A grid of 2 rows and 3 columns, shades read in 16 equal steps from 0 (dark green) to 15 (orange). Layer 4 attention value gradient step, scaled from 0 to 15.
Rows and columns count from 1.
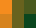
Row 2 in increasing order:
0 6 13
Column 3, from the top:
4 0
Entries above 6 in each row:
1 1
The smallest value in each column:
13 6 0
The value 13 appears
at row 2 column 1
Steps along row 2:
down down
